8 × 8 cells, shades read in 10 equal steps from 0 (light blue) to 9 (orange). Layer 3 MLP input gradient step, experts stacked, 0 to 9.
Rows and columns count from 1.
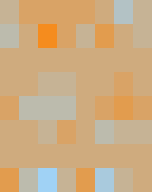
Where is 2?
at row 1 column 7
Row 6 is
5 5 4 6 5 3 4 4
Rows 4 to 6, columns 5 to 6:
5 5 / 5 6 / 5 3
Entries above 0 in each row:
8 8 8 8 8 8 8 7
